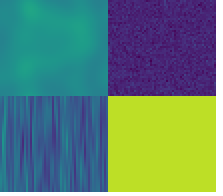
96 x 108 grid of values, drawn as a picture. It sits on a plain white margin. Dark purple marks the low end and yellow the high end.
The table splits into 2 rows of 2 panels. Panel 1,1: middling, smooth, faint in contrast. Panel 1,2: very low, fine-grained, faint in contrast. Panel 2,1: low, streaked downward. Panel 2,2: very high, flat.
